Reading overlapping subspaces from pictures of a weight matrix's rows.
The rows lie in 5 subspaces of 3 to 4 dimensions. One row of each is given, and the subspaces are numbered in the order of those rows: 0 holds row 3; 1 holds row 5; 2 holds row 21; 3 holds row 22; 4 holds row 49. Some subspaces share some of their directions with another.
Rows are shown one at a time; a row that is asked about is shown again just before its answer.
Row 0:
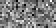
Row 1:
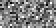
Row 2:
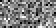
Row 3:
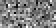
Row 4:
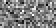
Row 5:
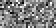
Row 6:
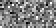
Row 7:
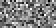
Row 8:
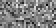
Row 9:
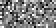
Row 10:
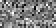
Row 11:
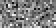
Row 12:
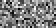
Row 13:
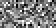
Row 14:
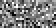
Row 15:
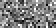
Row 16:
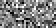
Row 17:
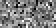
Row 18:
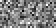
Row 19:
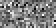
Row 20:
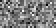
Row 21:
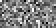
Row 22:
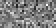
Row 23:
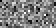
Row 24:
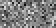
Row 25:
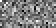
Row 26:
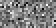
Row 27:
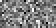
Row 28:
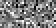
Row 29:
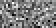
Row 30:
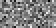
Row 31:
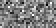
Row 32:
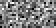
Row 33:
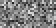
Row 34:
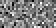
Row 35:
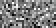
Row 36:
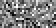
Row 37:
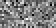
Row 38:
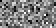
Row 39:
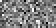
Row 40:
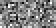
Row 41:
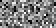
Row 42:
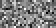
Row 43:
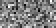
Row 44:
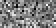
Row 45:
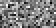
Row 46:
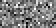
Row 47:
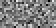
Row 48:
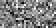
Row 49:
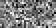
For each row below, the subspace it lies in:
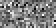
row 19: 1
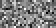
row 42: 3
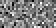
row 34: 0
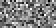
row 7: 3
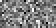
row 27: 2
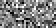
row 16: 4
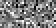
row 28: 3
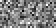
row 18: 4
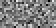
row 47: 3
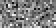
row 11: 0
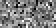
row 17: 0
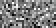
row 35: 0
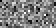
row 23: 2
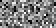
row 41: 2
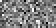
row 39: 2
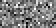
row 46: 0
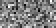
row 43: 0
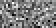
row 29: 0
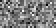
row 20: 4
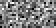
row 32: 0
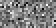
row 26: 1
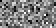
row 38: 2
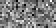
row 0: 0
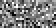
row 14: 0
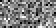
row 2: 4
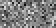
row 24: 1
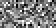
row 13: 3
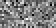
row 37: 1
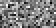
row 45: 1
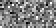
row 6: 1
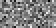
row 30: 3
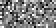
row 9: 0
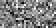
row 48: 4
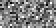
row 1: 1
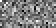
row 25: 2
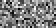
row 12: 3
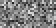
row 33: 1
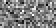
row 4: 1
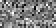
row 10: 2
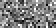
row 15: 2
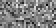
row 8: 3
